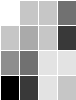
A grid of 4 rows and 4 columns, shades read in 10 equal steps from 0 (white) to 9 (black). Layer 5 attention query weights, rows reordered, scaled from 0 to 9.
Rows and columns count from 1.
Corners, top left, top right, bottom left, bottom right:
0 5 9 2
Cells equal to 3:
1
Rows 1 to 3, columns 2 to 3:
2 2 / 3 2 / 5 1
